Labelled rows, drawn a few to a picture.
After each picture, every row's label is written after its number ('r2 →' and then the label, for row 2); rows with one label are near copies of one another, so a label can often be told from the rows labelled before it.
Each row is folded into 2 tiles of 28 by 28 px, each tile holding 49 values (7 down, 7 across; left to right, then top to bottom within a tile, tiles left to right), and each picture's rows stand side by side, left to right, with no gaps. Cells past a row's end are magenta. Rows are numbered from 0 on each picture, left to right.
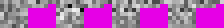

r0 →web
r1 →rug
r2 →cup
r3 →cup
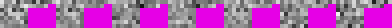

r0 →cup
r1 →cup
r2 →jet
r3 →jet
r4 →cup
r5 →web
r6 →web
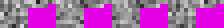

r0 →web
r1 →jet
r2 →jet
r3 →web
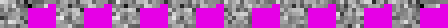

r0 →jet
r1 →rug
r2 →rug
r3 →rug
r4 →cup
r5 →rug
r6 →web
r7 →jet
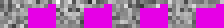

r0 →web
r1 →cup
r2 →jet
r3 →cup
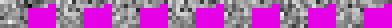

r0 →jet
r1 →cup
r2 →rug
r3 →cup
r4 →web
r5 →web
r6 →rug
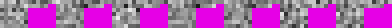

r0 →cup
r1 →jet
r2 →rug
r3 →jet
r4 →jet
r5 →web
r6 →web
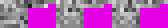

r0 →jet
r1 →cup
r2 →cup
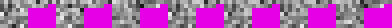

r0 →web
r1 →rug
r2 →jet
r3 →web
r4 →web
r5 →web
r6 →jet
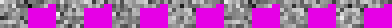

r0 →jet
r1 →web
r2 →web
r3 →rug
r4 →jet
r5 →rug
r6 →rug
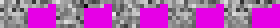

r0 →cup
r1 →jet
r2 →web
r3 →cup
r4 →cup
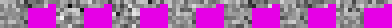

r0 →jet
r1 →rug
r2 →web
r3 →cup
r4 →jet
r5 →jet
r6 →cup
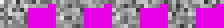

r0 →cup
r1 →rug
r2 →rug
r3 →web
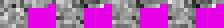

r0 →rug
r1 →jet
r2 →jet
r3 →jet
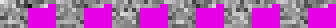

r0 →jet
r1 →jet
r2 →cup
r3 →jet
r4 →cup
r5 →jet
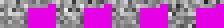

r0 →cup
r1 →cup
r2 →cup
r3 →web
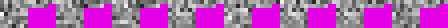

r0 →web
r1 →jet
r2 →jet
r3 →cup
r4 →rug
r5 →cup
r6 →cup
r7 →web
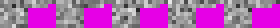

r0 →rug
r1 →jet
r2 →rug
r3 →cup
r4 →rug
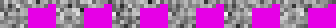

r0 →web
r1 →rug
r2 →web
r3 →web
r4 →web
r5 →rug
